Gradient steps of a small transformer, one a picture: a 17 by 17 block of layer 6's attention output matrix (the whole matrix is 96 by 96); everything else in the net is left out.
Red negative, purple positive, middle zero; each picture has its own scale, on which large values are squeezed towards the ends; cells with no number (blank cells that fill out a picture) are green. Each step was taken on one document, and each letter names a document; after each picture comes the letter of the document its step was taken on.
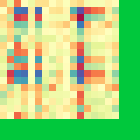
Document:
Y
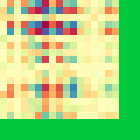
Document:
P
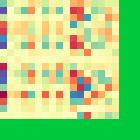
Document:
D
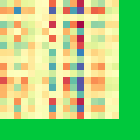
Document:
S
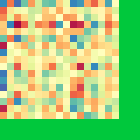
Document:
D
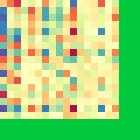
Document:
D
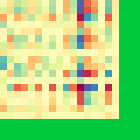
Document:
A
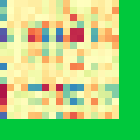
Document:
P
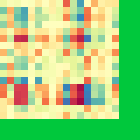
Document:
A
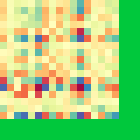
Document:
A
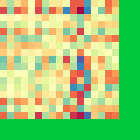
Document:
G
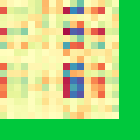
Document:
S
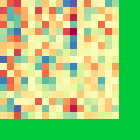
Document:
D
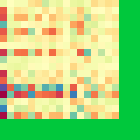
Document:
G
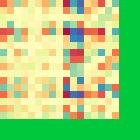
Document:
S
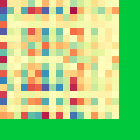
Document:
D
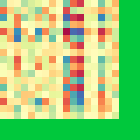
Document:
S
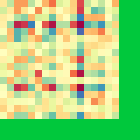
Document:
A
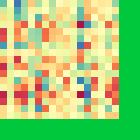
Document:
A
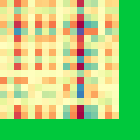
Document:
Y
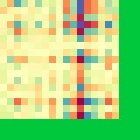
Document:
Y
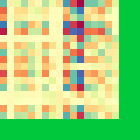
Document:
S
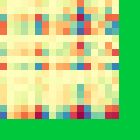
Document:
Y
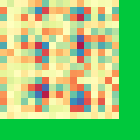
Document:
G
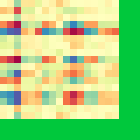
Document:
P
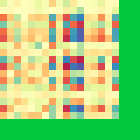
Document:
S
